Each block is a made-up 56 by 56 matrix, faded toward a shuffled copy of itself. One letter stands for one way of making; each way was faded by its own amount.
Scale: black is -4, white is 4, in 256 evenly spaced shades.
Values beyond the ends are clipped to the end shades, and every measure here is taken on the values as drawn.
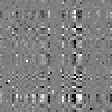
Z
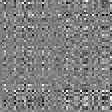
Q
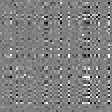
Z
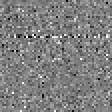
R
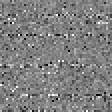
R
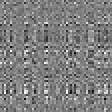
Q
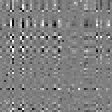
Z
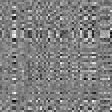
Q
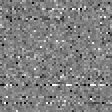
R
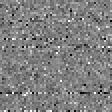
R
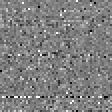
R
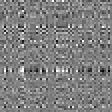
Q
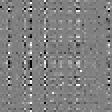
Z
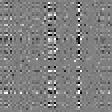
Z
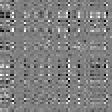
Z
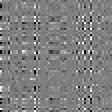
Z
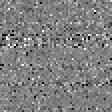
R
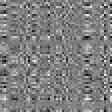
Q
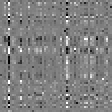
Z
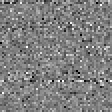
R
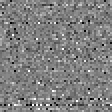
R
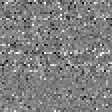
R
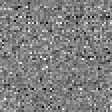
R
